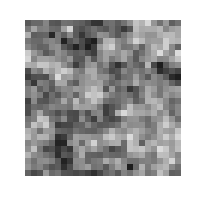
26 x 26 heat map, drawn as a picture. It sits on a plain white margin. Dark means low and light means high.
The texture is blotchy. Neither half mirrors the other. The ninth with the highest average is the bottom right. The values follow a bell shape.
